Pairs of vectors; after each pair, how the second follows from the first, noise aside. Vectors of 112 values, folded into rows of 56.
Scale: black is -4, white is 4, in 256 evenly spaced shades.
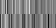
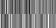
negated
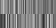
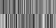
negated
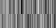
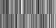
negated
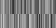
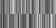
negated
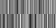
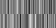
negated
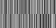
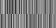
reversed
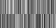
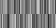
shuffled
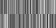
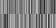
negated
